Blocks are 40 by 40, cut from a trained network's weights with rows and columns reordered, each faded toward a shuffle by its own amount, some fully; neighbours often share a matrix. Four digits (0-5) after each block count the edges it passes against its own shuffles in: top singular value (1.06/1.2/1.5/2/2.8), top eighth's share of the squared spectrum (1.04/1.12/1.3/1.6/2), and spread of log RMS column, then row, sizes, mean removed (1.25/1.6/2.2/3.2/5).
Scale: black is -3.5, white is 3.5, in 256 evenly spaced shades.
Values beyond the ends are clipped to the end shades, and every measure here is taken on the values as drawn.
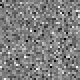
0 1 0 0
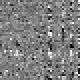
3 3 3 0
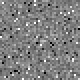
0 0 0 0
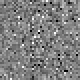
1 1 1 0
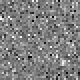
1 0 0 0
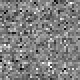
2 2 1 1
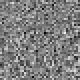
3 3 1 1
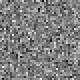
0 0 0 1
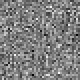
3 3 1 1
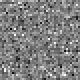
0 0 0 0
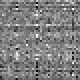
3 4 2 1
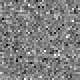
0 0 0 0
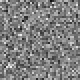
0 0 0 0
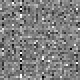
2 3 3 0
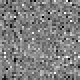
1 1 1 0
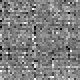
3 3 2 0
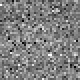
1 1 0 0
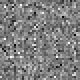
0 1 1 0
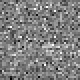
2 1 0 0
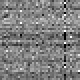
3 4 2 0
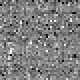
2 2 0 0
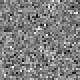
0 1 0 0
